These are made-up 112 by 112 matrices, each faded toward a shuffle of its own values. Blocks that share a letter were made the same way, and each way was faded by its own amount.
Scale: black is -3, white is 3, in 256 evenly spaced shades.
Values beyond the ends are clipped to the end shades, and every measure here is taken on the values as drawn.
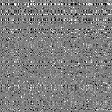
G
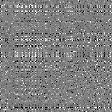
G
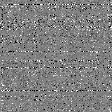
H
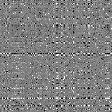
G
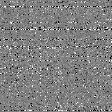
H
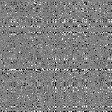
G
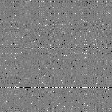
G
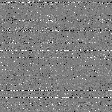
H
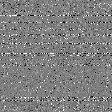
H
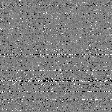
H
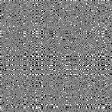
G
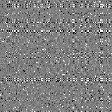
G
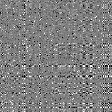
G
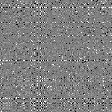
G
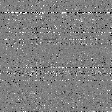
H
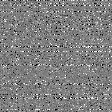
H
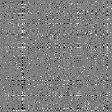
G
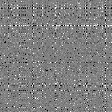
G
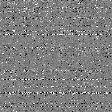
H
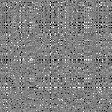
G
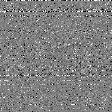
H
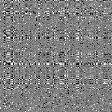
G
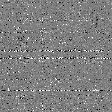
H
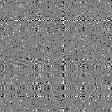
G
